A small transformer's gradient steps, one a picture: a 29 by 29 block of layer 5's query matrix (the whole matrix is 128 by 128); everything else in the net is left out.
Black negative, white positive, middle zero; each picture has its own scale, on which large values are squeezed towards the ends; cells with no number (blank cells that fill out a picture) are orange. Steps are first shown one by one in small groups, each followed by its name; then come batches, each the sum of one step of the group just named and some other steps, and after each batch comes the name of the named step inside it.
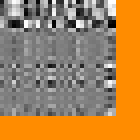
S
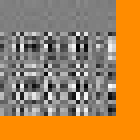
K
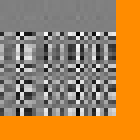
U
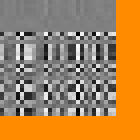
U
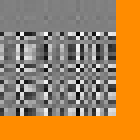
U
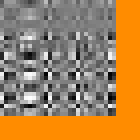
K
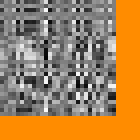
K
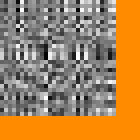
K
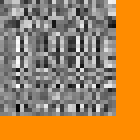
S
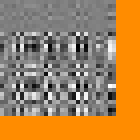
K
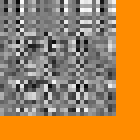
K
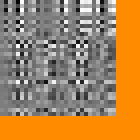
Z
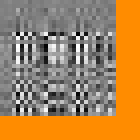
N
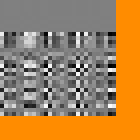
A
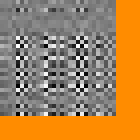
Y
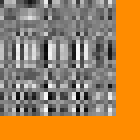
N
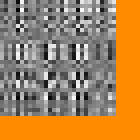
Z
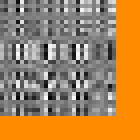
Z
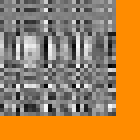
A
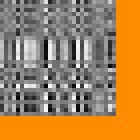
A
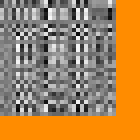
N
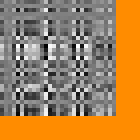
Y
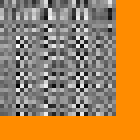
Y
